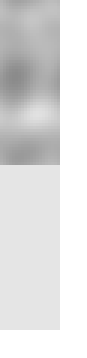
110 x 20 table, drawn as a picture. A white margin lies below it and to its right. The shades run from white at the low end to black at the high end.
The table splits into 2 rows of 1 panel. Panel 1,1: low, smooth. Panel 2,1: very low, flat.
